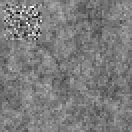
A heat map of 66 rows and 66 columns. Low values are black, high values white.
A few values lie far out on both sides of the bulk. There is no overall slope. On average the colour sits 50% of the way up the scale. No row or column stands out. The halves do not mirror each other. An odd patch, rougher than its surroundings, sits in the top left. Values change most from cell to cell in the top left.
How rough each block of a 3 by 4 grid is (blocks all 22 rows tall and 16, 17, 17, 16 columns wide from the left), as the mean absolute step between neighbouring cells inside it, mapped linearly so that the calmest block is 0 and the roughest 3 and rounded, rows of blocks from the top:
3 1 0 0 | 0 0 0 0 | 0 0 0 0
